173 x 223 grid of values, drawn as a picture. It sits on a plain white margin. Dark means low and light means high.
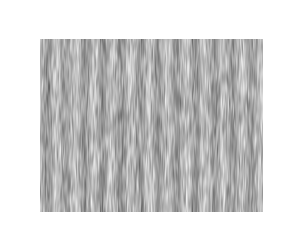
Grain: streaks running down. Stripes: upright, repeating 12 times. Slope: none. Average level on the scale: 70%.
